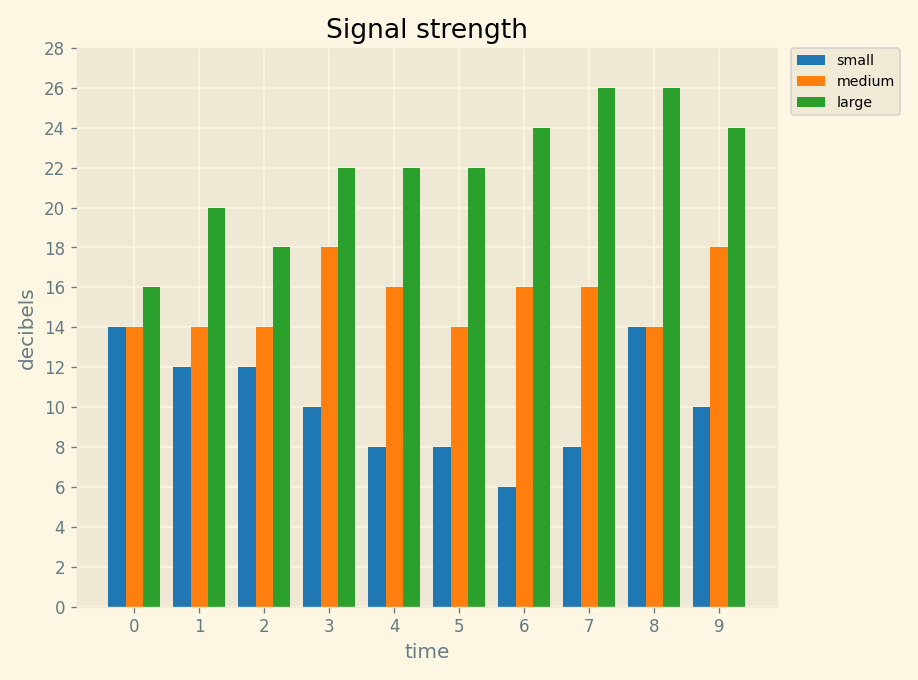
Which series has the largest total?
large
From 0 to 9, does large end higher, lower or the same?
higher
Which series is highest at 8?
large
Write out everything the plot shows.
Title: Signal strength
x-axis: time, ticks 0 1 2 3 4 5 6 7 8 9
y-axis: decibels, ticks 0 2 4 6 8 10 12 14 16 18 20 22 24 26 28
Legend: small, medium, large
Values:
small: 14 12 12 10 8 8 6 8 14 10
medium: 14 14 14 18 16 14 16 16 14 18
large: 16 20 18 22 22 22 24 26 26 24
